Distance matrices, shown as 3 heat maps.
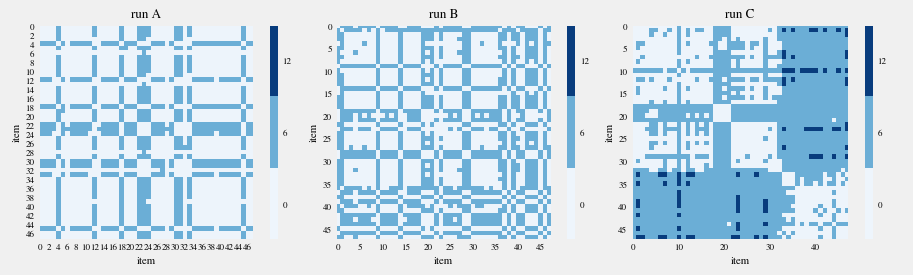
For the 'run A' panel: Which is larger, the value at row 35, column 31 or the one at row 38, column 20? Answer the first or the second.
the first
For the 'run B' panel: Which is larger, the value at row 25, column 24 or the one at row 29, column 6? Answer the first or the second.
the second
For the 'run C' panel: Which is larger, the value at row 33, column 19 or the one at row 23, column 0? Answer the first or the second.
the first
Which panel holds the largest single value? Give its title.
run C
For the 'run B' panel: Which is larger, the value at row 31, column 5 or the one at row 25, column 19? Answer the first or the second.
the second
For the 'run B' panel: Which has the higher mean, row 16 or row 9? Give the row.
9
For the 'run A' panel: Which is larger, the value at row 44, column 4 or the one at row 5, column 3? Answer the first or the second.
the first
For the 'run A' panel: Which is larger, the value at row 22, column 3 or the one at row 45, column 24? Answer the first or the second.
the first
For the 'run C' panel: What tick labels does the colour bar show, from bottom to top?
0, 6, 12
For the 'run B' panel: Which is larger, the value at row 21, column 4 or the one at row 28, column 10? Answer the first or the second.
the second
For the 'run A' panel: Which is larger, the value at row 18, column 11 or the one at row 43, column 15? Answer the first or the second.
the first
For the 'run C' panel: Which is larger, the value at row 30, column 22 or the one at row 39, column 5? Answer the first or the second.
the second
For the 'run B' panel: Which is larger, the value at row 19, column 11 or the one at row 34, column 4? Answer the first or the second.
the first
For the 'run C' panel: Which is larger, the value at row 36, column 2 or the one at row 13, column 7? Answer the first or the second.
the first
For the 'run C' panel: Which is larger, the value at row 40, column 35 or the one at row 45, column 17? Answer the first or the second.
the second
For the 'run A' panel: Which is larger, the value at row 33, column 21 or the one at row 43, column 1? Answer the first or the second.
the first
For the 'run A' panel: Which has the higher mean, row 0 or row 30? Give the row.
30
